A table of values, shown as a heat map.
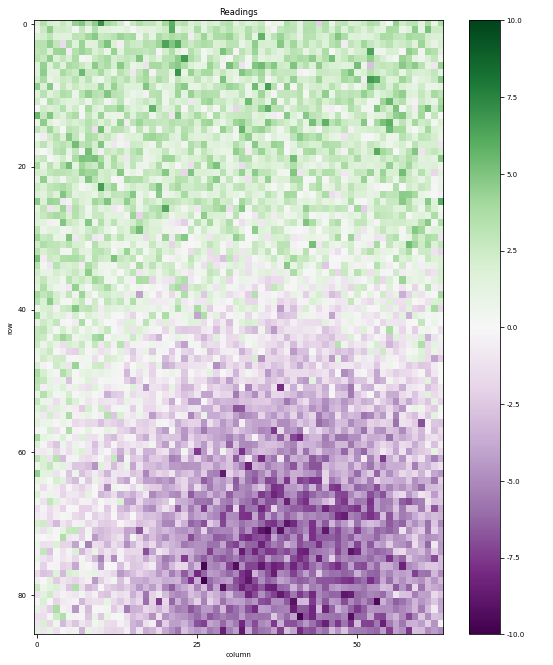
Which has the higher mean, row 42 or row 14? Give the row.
14
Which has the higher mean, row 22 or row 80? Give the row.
22
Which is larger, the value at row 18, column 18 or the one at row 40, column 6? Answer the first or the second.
the second
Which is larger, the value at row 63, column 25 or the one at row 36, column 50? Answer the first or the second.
the second
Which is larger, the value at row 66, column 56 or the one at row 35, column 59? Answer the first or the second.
the second
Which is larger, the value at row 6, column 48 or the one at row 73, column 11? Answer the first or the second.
the first
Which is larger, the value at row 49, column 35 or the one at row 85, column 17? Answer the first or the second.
the first
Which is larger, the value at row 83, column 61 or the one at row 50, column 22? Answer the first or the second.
the second
